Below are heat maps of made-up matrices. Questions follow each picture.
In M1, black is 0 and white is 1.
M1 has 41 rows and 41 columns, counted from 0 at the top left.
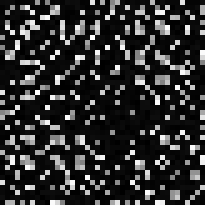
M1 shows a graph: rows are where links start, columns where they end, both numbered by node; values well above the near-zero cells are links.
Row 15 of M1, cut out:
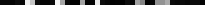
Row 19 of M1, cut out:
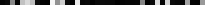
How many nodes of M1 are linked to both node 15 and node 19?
7
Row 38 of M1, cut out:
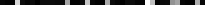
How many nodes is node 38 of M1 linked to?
9
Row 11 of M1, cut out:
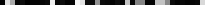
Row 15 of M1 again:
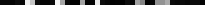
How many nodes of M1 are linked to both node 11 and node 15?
7
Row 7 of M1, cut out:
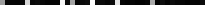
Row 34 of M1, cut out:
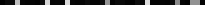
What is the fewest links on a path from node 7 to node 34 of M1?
3
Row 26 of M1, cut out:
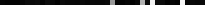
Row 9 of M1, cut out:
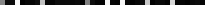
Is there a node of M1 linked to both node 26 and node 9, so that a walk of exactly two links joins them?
no
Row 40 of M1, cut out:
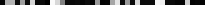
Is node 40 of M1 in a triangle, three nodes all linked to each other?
yes
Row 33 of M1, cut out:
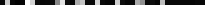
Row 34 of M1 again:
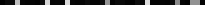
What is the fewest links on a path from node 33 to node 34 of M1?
3
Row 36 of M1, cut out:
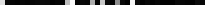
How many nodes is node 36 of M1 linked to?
7
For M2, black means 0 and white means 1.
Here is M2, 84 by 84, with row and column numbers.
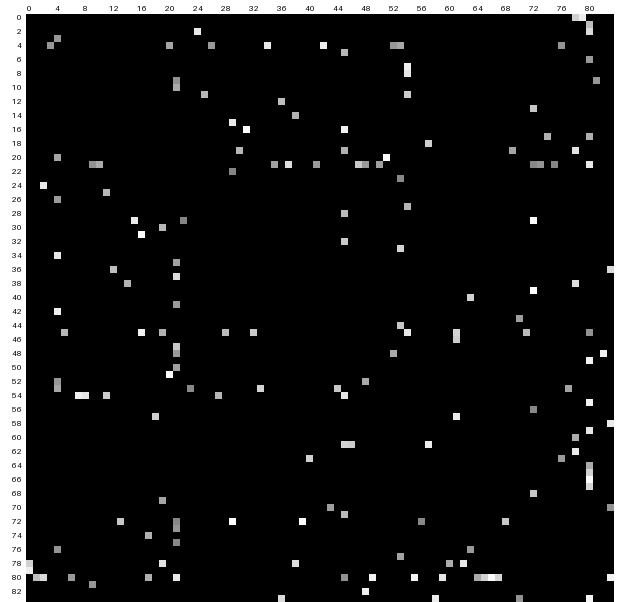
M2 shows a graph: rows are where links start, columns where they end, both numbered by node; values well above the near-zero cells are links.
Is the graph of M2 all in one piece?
yes
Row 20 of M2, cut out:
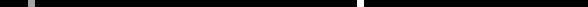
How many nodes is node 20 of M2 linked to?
2
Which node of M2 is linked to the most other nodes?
node 80
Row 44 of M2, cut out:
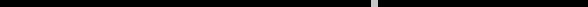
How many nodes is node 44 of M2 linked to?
1
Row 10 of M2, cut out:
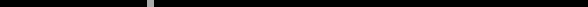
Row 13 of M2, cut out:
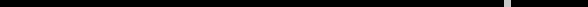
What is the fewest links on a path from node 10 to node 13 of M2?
3
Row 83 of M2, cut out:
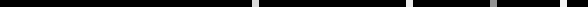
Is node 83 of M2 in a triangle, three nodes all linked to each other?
no
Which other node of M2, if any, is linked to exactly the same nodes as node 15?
node 22
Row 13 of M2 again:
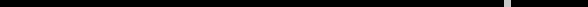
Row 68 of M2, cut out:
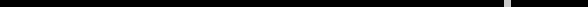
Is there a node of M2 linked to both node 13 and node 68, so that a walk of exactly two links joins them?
yes
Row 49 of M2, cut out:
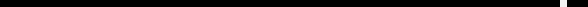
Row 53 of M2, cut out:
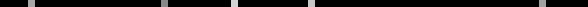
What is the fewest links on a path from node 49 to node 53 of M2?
6
